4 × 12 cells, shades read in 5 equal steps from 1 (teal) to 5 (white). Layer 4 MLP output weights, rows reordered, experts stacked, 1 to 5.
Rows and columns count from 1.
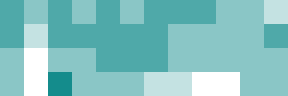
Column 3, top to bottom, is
2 2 3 1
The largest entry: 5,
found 4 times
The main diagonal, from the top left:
2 4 3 3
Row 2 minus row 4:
-1 -1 1 -1 -1 -1 -2 -1 -2 -2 0 -1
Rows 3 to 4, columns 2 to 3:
5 3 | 5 1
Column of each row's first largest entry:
12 2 2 2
